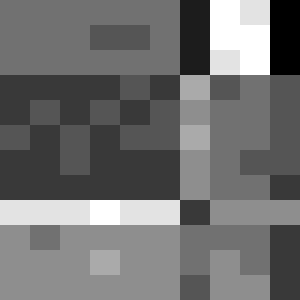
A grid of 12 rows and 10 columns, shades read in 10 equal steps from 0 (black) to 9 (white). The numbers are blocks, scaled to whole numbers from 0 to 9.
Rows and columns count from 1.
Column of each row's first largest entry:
8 8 9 7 7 7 7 7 4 1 4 1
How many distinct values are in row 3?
5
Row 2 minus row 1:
0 0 0 -1 -1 0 0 0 1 0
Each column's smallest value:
2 2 2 2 2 2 1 3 3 0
